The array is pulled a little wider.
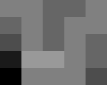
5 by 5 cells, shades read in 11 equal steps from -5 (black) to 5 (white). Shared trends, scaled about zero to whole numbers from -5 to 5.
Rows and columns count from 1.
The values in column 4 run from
-1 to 0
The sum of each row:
-2 -2 -4 -3 -7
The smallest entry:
-5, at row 5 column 1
